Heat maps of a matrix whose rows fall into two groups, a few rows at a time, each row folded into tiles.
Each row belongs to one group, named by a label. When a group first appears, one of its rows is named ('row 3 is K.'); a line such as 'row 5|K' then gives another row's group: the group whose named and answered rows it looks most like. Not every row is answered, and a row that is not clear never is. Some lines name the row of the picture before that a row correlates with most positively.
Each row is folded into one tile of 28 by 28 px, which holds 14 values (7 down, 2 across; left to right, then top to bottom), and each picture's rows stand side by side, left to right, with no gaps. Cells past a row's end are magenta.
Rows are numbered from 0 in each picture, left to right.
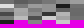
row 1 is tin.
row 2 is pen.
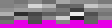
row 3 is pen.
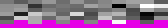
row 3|tin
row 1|pen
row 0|tin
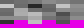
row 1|pen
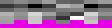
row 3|pen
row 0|pen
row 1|pen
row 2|tin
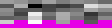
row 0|pen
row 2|pen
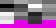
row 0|pen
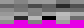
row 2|pen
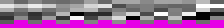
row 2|tin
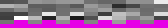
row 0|tin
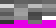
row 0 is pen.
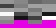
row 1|tin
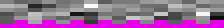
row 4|tin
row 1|pen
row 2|tin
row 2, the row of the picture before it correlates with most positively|1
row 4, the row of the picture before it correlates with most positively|1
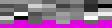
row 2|pen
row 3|pen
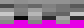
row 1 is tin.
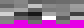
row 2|tin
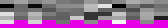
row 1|pen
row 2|tin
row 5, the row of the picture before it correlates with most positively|0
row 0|pen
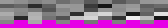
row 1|pen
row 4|tin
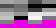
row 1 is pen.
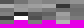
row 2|pen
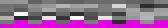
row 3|tin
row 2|tin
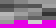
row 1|pen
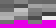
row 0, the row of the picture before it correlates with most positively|0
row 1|tin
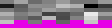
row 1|tin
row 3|pen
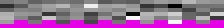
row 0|pen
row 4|tin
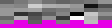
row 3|pen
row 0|tin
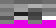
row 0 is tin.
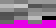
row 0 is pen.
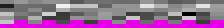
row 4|tin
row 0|pen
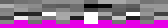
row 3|pen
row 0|tin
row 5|tin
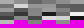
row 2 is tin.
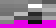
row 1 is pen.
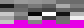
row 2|tin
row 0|pen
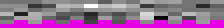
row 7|pen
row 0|tin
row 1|pen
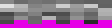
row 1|tin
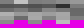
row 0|pen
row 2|pen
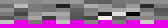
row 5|pen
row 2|pen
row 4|tin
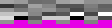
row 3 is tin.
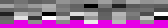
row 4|pen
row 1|tin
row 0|tin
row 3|pen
